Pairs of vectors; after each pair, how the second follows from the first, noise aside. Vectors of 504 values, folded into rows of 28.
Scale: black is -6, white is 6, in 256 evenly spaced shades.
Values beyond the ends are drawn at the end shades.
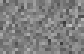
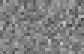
negated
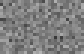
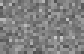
negated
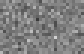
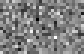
scaled up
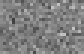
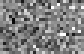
scaled up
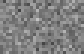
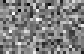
scaled up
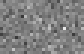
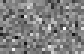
scaled up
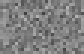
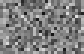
scaled up
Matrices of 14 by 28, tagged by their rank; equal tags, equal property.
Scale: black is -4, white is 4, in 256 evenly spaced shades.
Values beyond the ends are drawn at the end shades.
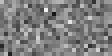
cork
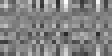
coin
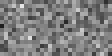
cork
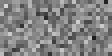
cork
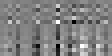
coin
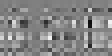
coin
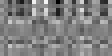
coin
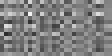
coin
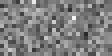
cork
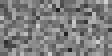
cork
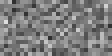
cork
